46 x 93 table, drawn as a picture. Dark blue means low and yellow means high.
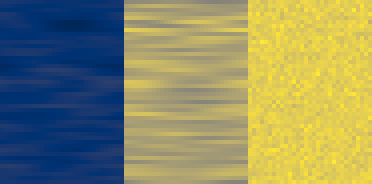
The table splits into one row of 3 panels. Panel 1,1: very low, streaked across, faint in contrast. Panel 1,2: high, streaked across. Panel 1,3: very high, fine-grained, faint in contrast.
